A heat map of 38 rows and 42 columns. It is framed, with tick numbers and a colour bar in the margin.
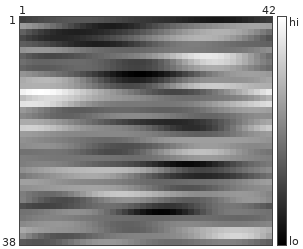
Ninth with the lowest average: top middle. Average level on the scale: 50%. Grain: streaks across.
